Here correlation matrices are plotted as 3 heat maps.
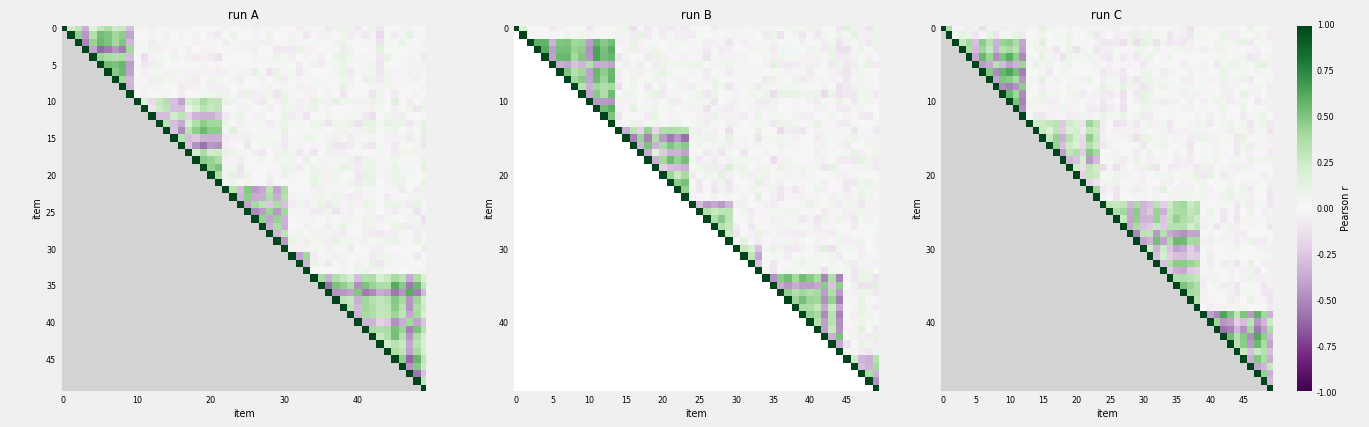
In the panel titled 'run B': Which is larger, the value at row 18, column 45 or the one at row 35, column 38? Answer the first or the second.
the first
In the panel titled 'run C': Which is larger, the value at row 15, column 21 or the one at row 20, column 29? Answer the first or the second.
the second
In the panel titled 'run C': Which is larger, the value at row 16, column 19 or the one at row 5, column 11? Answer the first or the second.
the first
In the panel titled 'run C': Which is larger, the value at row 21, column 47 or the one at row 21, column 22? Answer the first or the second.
the first
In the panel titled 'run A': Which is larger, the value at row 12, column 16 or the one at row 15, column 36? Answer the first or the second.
the first
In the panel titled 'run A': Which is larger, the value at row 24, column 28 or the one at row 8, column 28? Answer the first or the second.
the second
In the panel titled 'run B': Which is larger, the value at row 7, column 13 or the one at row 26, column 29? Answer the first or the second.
the first
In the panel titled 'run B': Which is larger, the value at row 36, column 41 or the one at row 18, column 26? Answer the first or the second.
the first
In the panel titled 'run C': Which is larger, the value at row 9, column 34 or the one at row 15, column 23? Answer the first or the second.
the second
